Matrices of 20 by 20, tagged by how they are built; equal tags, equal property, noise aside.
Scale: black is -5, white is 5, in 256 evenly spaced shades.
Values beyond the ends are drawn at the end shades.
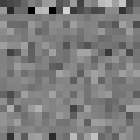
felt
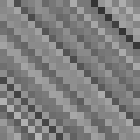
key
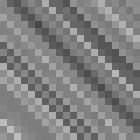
key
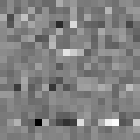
felt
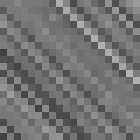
key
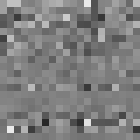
felt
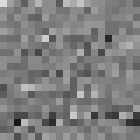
felt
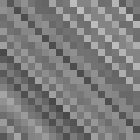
key
